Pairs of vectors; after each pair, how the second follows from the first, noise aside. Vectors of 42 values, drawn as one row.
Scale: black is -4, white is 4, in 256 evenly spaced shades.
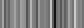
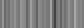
shrunk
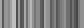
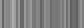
shrunk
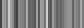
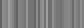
shrunk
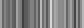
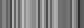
wrapped around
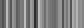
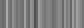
shrunk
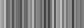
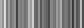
wrapped around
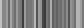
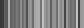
wrapped around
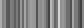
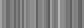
shrunk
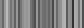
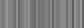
shrunk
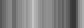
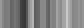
wrapped around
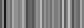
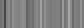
shrunk
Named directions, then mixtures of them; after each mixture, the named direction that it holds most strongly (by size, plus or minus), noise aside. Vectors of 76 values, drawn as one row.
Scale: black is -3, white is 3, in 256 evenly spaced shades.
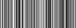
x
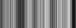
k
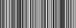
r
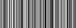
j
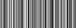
j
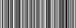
x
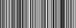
r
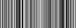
x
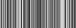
r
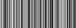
j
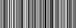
j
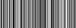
x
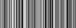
j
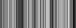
k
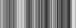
k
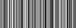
j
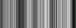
k
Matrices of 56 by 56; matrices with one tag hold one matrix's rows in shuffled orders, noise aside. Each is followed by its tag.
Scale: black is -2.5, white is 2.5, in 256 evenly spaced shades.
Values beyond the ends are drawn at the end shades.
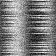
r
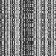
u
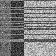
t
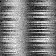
r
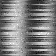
r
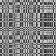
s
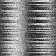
r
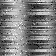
r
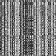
u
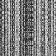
u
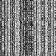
u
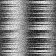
r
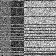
t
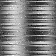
r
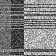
t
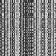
u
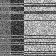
t
